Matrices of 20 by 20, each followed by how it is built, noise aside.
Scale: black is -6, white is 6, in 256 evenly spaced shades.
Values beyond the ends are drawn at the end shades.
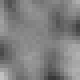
smooth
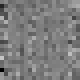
uneven columns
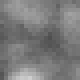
smooth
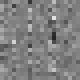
uneven columns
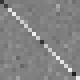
diagonal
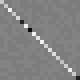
diagonal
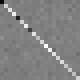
diagonal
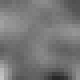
smooth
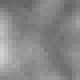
smooth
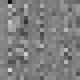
uneven columns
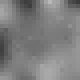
smooth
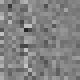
uneven columns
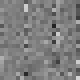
uneven columns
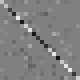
diagonal
